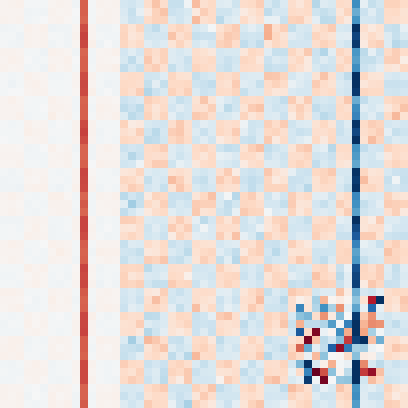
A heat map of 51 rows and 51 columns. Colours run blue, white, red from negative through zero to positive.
Roughest part: bottom right. Odd lines: columns 11 and 45. Odd patch: rougher, in the bottom right. Seam: vertical, 30% of the way across, the left part calmer.
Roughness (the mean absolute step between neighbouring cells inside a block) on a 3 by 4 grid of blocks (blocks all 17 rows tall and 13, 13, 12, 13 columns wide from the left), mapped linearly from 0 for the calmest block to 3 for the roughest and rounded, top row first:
0111 | 0111 | 0113
